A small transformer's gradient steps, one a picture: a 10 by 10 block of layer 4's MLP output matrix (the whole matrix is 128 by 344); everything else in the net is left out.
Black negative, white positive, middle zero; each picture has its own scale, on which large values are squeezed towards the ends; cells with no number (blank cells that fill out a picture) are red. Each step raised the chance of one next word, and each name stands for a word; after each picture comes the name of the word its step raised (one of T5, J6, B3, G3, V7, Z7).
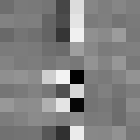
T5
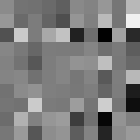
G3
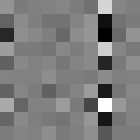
G3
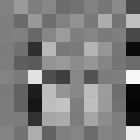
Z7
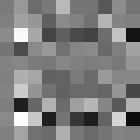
G3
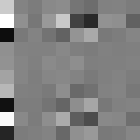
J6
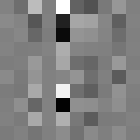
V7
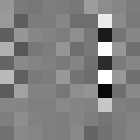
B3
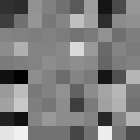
T5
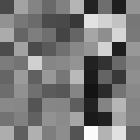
V7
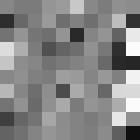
Z7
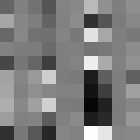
T5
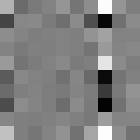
T5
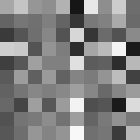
B3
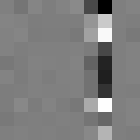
V7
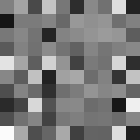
T5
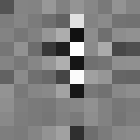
B3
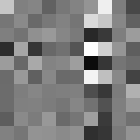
B3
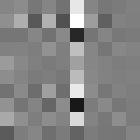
J6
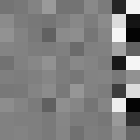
V7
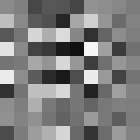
B3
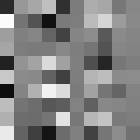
V7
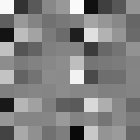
V7
